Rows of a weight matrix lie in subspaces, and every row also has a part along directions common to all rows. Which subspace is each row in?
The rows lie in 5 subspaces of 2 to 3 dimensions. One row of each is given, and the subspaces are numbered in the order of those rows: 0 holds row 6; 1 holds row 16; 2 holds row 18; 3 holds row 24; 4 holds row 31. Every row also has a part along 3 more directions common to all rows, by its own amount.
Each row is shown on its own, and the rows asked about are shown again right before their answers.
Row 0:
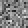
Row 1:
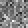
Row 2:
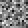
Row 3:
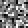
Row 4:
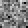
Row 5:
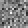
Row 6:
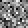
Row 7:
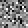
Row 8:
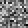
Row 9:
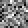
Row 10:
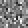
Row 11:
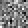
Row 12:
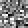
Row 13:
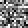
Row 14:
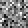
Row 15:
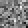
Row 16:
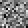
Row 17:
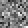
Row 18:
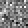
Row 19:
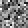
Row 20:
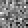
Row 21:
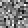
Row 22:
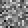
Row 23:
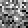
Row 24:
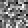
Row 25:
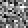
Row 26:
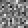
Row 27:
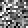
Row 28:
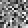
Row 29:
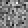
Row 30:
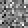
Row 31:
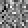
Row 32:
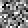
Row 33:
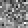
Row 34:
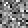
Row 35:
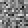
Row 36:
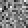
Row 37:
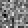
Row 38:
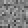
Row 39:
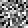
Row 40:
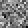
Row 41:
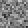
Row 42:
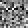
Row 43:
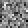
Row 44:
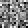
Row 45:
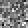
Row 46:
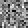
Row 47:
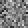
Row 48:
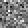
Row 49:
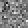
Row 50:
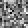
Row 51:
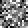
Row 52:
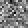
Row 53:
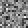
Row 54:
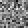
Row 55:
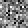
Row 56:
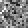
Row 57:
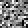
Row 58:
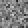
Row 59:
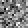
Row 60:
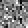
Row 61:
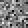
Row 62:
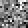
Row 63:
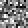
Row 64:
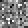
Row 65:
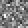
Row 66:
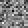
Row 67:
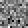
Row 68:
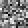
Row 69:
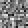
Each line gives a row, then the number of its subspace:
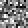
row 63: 3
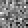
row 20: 2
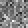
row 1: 2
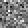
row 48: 0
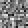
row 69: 3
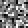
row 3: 3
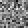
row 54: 1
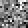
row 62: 0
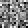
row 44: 0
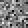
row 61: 2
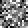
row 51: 4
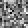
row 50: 0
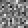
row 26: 1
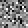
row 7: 0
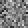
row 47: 4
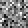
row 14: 2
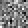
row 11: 1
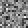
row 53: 2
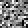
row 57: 2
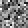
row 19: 3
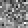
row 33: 0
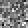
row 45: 0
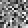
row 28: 1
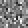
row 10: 0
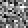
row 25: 3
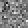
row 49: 4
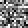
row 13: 1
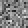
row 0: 2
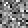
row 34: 4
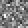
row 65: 1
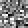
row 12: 3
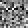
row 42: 1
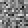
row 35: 3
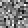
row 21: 3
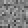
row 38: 1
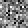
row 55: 0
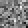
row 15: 0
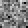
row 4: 0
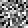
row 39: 1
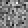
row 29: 3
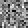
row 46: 0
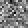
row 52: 4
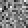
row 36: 4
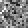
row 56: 4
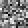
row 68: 3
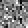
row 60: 0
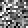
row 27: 2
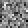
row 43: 4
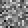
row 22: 4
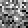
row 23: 0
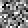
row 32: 4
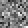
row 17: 1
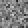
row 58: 2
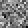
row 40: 1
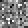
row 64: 1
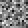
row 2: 2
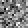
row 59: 2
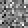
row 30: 4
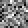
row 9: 4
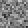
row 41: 1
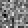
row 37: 3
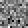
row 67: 1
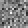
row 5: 1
